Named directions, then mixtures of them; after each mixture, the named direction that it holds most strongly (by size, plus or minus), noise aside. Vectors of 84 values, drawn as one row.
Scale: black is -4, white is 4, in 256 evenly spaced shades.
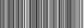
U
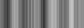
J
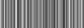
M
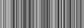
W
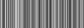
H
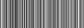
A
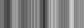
J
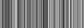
M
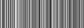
H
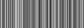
H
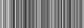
W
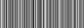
A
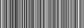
A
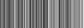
U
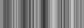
J
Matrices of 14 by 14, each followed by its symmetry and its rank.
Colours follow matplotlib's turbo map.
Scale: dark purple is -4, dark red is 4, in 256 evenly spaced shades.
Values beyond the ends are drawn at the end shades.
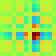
symmetric, rank one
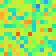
neither, full rank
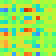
neither, rank two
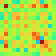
symmetric, rank three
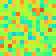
neither, full rank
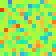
antisymmetric, full rank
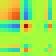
symmetric, rank one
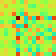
symmetric, rank three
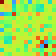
symmetric, rank three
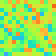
antisymmetric, full rank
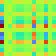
neither, rank one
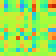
neither, rank two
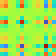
symmetric, rank one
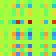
neither, rank one
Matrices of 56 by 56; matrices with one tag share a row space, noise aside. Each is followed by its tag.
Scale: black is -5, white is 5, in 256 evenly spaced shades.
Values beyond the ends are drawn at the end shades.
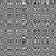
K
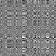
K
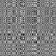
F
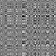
K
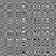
K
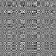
F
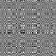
F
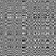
K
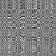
F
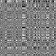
K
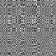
F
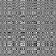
F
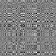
F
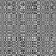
F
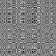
F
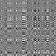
K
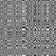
K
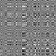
K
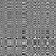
K
